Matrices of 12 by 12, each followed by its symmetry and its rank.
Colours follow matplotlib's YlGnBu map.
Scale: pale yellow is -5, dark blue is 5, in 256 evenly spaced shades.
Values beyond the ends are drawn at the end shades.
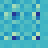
symmetric, rank one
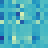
neither, rank two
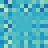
antisymmetric, rank two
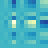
neither, rank one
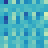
neither, rank two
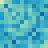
symmetric, full rank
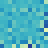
antisymmetric, rank two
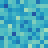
symmetric, full rank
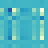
neither, rank one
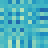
antisymmetric, rank two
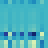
neither, rank one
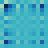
symmetric, rank one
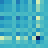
symmetric, rank one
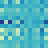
neither, rank two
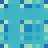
symmetric, rank one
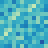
symmetric, full rank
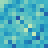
symmetric, full rank
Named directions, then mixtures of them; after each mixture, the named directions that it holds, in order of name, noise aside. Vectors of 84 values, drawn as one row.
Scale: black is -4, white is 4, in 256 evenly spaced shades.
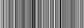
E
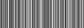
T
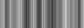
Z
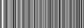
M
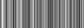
M, Z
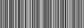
T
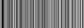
M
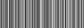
T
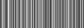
M, T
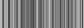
E, M, T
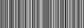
T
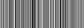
E, T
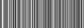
M, T
